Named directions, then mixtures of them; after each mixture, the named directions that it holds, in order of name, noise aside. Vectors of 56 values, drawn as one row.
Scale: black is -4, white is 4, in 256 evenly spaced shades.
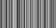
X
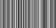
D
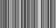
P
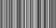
P, X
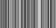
P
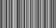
X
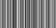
X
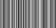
D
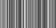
D, P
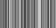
P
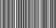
D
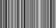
P, X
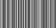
D, X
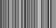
P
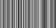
D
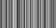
X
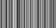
X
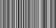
D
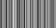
X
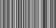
D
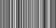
D, X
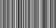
D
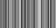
P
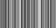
P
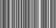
D, P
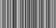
X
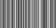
D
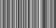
D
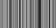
D, P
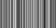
D, X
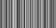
X
